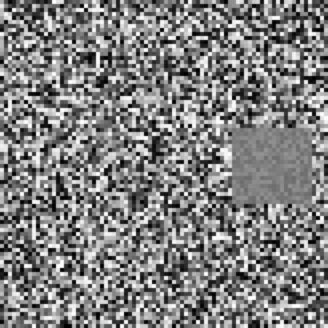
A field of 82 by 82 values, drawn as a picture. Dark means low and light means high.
There is no overall slope. No regular stripes run through it. Fine speckle covers the field. The histogram is flat. In the middle right lies a patch that is calmer than the rest. The middle right is the smoothest part. No single row or column stands out from its neighbours.
